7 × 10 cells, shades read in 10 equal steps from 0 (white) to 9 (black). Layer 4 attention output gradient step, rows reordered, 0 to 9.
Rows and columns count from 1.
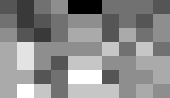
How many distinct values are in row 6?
5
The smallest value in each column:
3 0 2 4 0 0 2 3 2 3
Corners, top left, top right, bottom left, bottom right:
6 6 3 4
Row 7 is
3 0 2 5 2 2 2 4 3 4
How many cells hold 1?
2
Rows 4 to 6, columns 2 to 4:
1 4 4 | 1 4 6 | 3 6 5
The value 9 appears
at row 1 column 5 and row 1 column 6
